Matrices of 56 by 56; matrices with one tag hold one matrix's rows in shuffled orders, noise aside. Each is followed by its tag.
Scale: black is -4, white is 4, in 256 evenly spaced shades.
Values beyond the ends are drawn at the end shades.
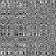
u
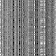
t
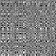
u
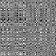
u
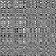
u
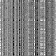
t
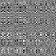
u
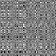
u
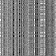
t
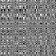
u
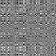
u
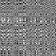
u
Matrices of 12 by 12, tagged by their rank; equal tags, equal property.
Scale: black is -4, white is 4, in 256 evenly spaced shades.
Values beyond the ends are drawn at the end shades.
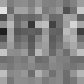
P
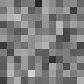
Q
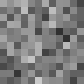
Q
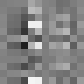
P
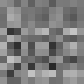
P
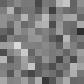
Q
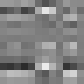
P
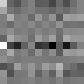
P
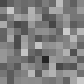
Q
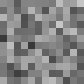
Q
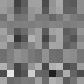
P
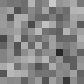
Q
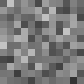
Q
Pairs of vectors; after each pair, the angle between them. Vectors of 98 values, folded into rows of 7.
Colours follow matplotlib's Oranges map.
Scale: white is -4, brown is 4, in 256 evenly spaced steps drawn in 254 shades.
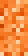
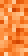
partly opposed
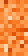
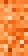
nearly parallel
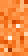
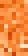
partly opposed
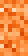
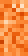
orthogonal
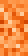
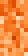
partly opposed
